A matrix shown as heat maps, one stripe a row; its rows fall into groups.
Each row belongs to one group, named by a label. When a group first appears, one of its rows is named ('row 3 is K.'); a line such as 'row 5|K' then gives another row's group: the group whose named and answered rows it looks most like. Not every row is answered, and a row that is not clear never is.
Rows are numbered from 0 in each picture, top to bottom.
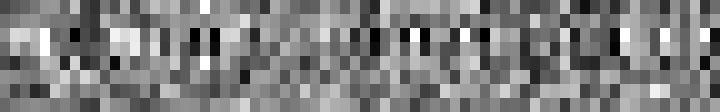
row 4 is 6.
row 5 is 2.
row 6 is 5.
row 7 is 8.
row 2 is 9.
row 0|6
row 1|8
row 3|9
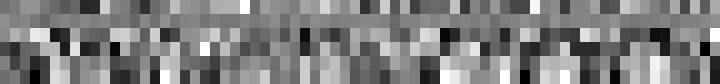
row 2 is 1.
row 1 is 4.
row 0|8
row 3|6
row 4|5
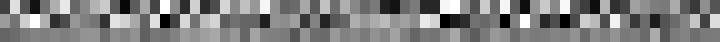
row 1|1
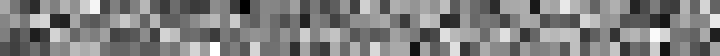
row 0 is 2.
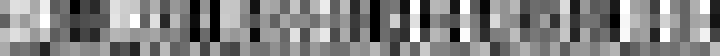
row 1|9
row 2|9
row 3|4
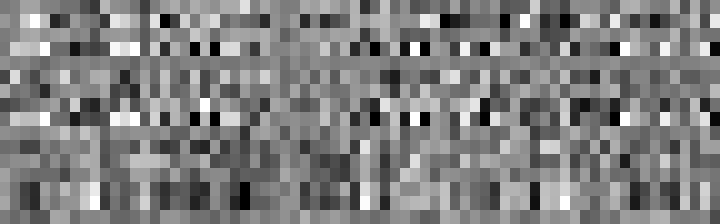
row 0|8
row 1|1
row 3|9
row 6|4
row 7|6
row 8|9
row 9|2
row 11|2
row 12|2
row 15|5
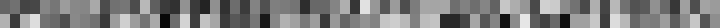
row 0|2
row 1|1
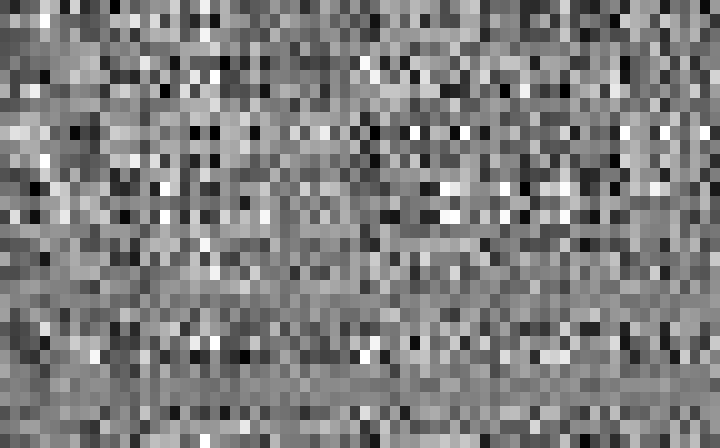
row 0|6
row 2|6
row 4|2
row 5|4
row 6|1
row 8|8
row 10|8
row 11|9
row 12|6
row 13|5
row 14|2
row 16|8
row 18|4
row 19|4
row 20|8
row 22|1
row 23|6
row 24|4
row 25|2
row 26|4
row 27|5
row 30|8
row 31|6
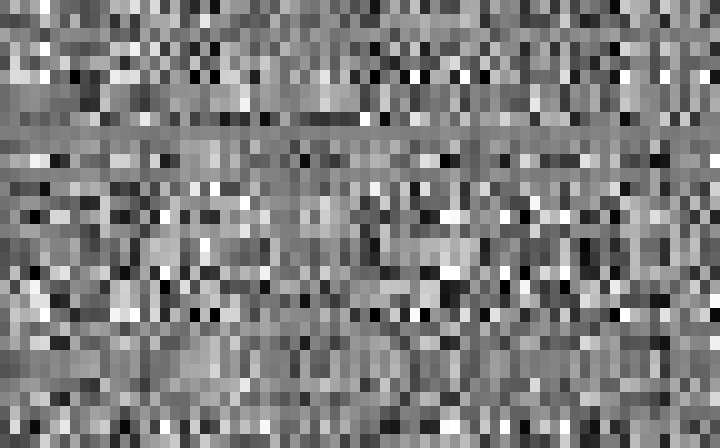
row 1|6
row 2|4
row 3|9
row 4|5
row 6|8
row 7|8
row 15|5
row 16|8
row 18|6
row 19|5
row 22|9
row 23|5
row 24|1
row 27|8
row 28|1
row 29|5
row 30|5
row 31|6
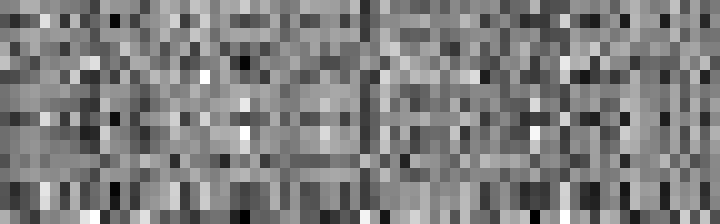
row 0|8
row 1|6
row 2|8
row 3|1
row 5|6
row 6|8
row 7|8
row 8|6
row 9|8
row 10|8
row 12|8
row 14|6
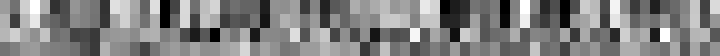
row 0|1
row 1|1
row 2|9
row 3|8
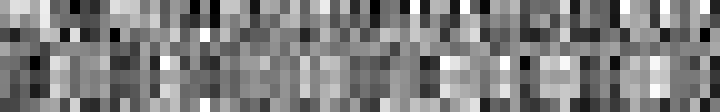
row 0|9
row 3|4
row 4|5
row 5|5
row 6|5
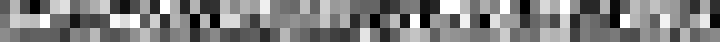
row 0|5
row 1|9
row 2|2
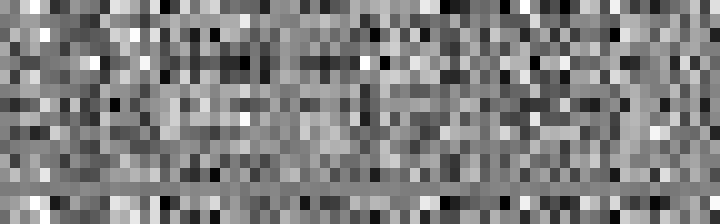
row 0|1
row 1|8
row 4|2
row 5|1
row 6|8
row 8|8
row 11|1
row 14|1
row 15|9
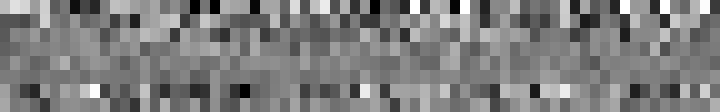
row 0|9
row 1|6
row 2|2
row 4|5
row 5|2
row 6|2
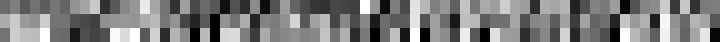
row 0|2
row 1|9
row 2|9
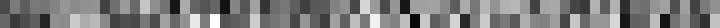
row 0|2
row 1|4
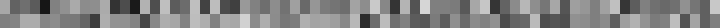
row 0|4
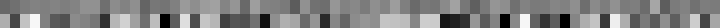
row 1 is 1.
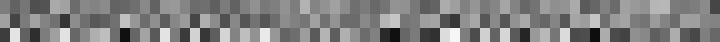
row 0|5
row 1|1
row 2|5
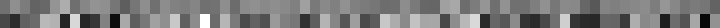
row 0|5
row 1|6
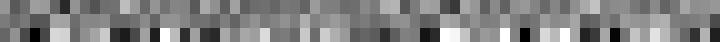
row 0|1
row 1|5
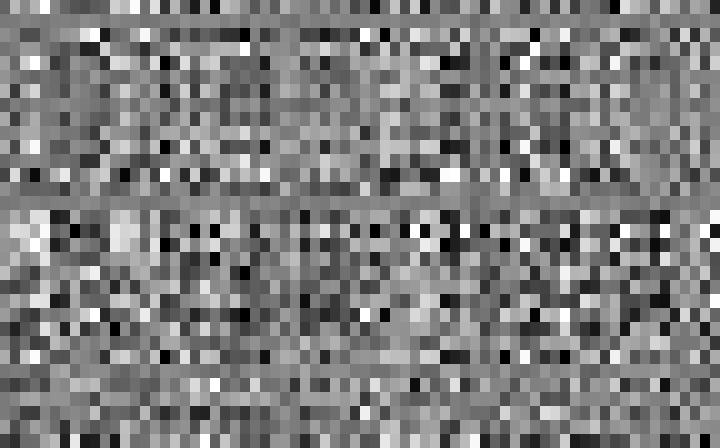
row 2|2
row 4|1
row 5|2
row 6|1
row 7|2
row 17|1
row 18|9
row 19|2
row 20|6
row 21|1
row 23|6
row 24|5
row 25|1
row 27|4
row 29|2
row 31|6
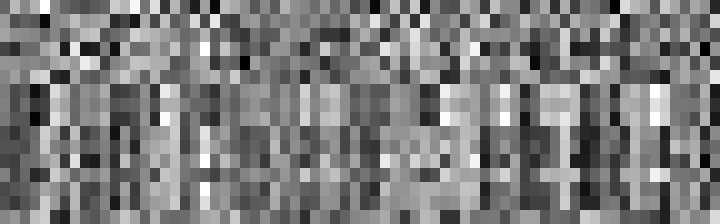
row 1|4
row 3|6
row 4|2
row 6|5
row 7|5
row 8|5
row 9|6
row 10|6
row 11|6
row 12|5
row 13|6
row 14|6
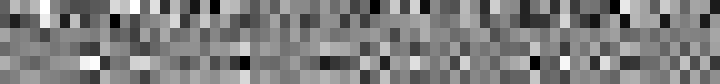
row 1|6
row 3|8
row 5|8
